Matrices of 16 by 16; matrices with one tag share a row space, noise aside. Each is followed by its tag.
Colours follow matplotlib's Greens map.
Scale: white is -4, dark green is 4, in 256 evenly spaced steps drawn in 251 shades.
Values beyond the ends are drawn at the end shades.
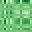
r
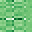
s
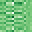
s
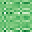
r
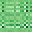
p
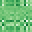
p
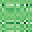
p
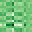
s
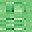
s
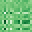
r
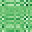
p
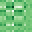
s
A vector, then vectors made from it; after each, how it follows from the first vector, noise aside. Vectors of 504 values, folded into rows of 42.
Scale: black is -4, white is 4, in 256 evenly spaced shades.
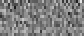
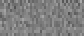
shrunk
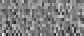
reversed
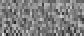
reversed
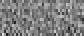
reversed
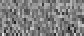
reversed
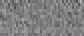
shrunk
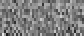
reversed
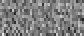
reversed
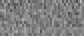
shrunk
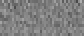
shrunk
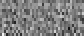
reversed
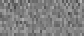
shrunk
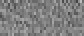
shrunk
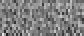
reversed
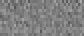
shrunk
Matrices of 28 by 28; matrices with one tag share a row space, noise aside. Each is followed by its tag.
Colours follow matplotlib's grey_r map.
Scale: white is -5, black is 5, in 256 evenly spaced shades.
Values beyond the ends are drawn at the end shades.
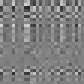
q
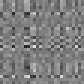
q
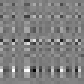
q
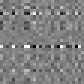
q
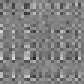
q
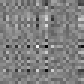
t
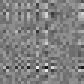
t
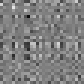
q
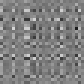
q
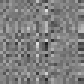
t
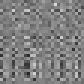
q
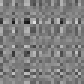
q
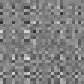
q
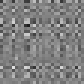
q
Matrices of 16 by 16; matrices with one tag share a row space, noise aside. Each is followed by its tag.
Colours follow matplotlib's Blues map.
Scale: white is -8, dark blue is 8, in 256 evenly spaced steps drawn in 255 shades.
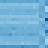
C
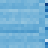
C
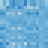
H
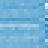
C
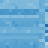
C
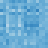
H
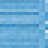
C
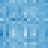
H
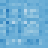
H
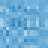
H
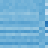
C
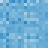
H
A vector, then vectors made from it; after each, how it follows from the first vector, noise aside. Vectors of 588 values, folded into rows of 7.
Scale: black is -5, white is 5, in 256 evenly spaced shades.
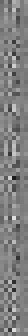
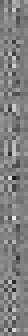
copied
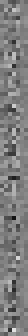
sign-scrambled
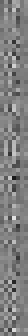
copied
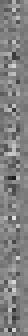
sign-scrambled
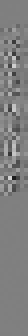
partly zeroed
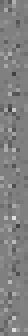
partly zeroed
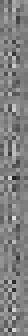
copied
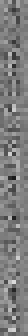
sign-scrambled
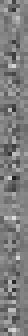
sign-scrambled
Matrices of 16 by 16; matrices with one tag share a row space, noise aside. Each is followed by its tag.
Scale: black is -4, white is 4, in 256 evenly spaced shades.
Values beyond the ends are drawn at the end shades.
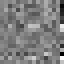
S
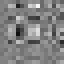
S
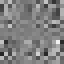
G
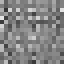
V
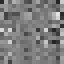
G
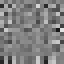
G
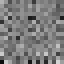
V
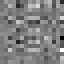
S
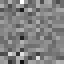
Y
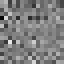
V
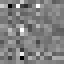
Y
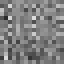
V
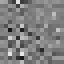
Y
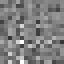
Y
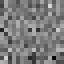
V
